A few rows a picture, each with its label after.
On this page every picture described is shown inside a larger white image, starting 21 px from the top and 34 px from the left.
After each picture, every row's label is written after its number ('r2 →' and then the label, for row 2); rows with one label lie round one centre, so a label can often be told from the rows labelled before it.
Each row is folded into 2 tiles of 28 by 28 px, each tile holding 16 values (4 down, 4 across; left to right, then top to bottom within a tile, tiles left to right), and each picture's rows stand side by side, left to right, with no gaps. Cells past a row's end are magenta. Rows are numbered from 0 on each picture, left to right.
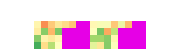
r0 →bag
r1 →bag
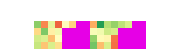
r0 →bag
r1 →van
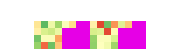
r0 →van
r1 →bag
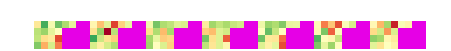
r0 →van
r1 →bag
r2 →van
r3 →van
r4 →van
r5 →bag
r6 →bag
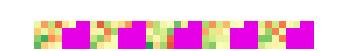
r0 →bag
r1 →bag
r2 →van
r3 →bag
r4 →bag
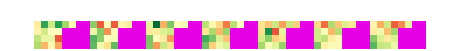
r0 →van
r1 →bag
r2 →van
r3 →bag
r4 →bag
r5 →bag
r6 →bag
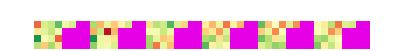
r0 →van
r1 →bag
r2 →van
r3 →bag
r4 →bag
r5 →bag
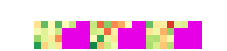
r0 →van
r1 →bag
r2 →bag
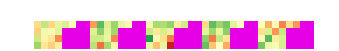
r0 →van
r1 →van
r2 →van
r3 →van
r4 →bag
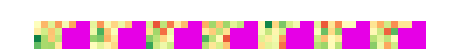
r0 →bag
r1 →bag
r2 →bag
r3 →van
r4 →van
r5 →bag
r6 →bag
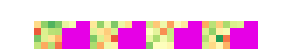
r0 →van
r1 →van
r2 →bag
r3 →van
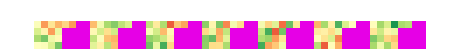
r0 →bag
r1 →van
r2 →bag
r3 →bag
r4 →bag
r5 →van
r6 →van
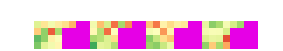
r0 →bag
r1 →bag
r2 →bag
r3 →van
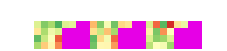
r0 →van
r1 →van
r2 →bag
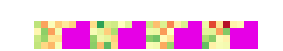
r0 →bag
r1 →van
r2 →bag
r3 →bag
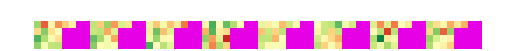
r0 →bag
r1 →bag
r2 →bag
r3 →van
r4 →bag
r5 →van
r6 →bag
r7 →bag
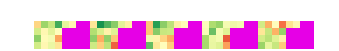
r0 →van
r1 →van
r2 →van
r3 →van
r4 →bag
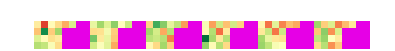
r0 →bag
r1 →van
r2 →van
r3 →bag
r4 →bag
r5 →bag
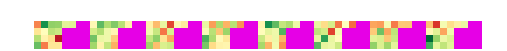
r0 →van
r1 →van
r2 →bag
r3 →bag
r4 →van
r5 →bag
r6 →bag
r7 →bag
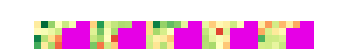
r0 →van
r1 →van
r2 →van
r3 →bag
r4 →bag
